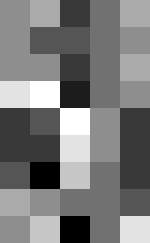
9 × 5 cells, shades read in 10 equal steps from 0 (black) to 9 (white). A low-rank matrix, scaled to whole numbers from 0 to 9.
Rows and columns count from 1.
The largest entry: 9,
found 2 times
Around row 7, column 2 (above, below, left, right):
2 5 3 7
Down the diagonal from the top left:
5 3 2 4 2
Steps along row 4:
up down up up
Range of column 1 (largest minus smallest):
6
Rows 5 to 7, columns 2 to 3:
3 9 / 2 8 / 0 7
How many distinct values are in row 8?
4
